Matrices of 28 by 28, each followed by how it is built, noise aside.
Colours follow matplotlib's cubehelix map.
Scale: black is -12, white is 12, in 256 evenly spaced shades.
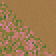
lower triangular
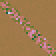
banded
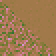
lower triangular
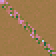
banded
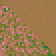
lower triangular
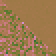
lower triangular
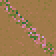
banded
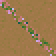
banded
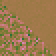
lower triangular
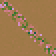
banded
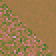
lower triangular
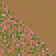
lower triangular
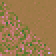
lower triangular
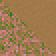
lower triangular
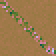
banded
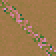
banded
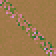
banded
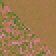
lower triangular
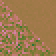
lower triangular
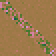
banded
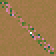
banded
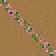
banded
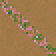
banded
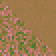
lower triangular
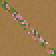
banded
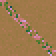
banded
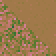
lower triangular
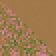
lower triangular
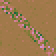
banded
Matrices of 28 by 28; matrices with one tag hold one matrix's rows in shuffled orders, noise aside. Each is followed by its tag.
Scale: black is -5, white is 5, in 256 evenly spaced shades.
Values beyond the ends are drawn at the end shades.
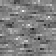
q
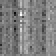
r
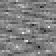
q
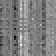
r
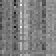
r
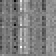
r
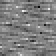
q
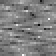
q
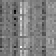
r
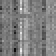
r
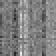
r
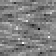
q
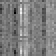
r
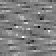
q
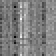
r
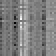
r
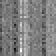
r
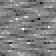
q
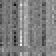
r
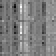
r
